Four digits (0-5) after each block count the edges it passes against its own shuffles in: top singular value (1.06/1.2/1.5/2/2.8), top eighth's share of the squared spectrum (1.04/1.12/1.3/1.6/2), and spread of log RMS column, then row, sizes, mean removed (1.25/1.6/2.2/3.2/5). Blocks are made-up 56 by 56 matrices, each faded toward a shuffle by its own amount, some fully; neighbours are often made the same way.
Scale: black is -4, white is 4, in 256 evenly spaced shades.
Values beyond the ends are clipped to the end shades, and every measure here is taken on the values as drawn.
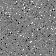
0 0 0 0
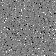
0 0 0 0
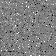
1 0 0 0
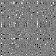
4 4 2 2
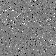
0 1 0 0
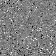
3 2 0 1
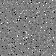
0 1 0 0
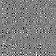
4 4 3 3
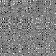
4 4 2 2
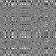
5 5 3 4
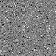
3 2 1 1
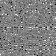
4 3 1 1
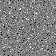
2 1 0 0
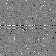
4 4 1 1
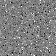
0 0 1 0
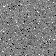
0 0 0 0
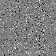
1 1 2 0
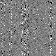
2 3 3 0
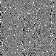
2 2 2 0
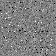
1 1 0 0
